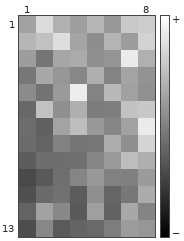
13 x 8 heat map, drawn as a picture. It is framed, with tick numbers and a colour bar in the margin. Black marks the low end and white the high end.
The field climbs toward the top right. On average the colour sits 60% of the way up the scale. The ninth with the lowest average is the bottom left.
